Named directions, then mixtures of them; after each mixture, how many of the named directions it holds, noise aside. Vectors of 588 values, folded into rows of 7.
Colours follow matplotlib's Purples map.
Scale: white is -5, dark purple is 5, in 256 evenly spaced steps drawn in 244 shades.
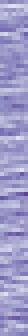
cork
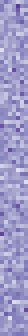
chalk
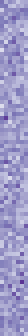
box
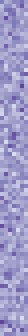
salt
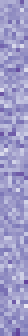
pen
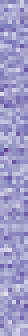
two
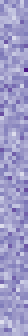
three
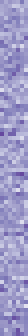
three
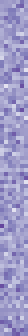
three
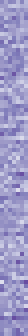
three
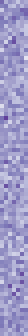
one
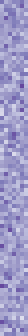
one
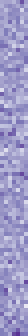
one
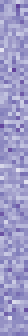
one
